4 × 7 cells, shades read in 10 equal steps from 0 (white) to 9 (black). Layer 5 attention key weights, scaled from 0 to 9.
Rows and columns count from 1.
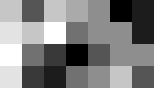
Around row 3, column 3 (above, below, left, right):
0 8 5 9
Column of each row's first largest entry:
6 7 4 3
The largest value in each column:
2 7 8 9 6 9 8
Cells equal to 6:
3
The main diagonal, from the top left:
2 2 7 5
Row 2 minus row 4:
0 -5 -8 0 0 2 2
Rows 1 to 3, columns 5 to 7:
4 9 8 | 4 4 8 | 6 4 4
